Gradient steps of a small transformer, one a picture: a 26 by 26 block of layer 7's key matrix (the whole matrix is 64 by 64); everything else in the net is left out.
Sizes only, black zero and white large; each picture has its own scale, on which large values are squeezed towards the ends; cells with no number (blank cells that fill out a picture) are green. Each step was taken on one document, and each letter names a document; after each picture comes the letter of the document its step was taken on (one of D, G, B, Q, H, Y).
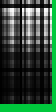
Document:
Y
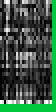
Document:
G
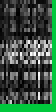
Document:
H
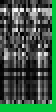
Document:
Y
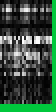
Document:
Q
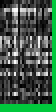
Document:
Q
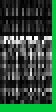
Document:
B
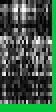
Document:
Q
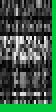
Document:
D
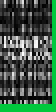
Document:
B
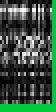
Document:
Q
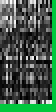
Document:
G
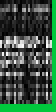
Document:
Q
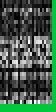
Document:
Y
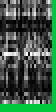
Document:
H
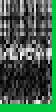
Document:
G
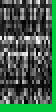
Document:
G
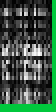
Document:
H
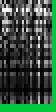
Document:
Y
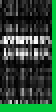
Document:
B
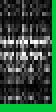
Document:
B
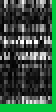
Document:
D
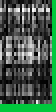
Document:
Q
